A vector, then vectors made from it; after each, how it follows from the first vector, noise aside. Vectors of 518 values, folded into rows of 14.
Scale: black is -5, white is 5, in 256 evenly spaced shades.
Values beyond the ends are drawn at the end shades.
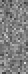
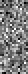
scaled up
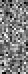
scaled up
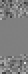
partly zeroed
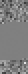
partly zeroed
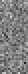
negated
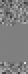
partly zeroed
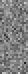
negated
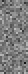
sign-scrambled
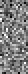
scaled up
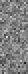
sign-scrambled
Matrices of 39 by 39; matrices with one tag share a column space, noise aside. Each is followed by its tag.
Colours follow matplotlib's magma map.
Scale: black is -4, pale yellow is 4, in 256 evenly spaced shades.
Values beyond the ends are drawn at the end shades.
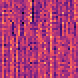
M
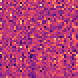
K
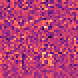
K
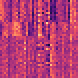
M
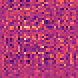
K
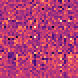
K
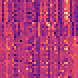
M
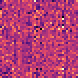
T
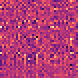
K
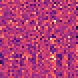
K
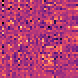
K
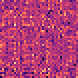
T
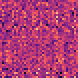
T
